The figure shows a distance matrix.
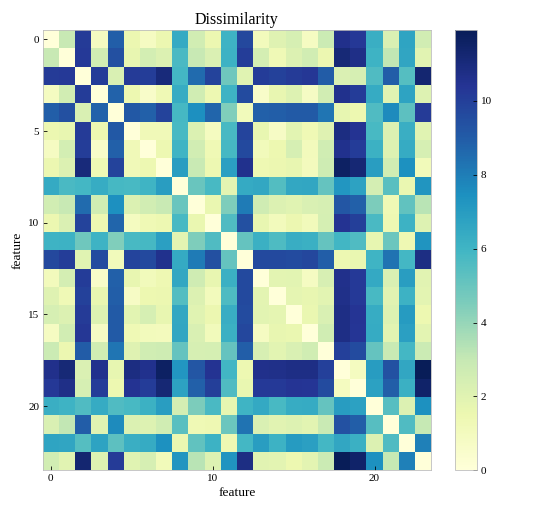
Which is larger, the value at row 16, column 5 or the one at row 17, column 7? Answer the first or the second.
the second
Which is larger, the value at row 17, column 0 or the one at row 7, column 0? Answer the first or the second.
the first
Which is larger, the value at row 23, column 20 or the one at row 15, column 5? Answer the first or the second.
the first
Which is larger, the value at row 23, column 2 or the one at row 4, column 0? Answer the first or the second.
the first
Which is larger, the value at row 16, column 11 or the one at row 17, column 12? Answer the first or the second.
the second
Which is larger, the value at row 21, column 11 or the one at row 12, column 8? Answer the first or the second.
the second
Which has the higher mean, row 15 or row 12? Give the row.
12
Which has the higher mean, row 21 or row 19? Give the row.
19
